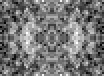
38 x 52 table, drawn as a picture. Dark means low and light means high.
Seam: none. Odd rows or columns: none. Stripes: none. Mirror symmetry: left to right and top to bottom.
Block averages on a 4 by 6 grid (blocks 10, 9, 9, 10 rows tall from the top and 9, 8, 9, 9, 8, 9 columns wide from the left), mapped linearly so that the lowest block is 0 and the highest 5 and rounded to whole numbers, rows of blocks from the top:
013310
152251
152251
013310
